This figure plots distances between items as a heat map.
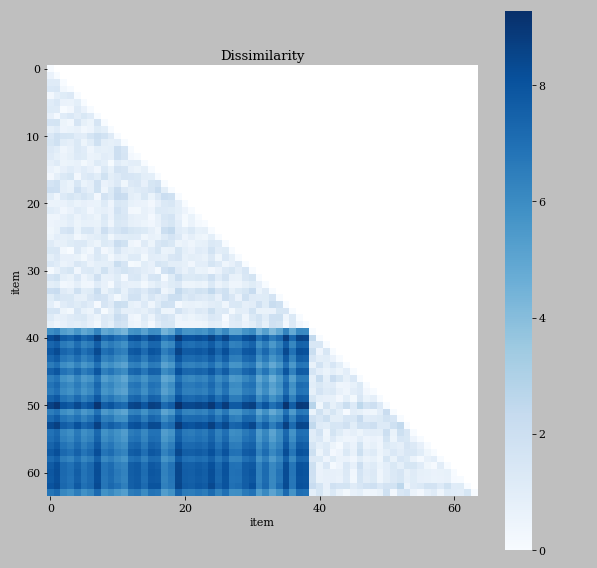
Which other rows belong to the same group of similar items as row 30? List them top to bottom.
0, 1, 2, 3, 4, 5, 6, 7, 8, 9, 10, 11, 12, 13, 14, 15, 16, 17, 18, 19, 20, 21, 22, 23, 24, 25, 26, 27, 28, 29, 31, 32, 33, 34, 35, 36, 37, 38
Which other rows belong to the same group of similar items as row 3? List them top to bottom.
0, 1, 2, 4, 5, 6, 7, 8, 9, 10, 11, 12, 13, 14, 15, 16, 17, 18, 19, 20, 21, 22, 23, 24, 25, 26, 27, 28, 29, 30, 31, 32, 33, 34, 35, 36, 37, 38
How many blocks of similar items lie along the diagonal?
2
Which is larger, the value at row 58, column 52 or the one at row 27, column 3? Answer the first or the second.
the first
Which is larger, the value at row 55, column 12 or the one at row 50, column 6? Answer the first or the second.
the second
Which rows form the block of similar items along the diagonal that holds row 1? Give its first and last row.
0 to 38
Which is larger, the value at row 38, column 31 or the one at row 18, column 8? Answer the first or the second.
the first
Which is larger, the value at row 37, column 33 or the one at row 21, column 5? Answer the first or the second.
the first
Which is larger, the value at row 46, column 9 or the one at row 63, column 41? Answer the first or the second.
the first
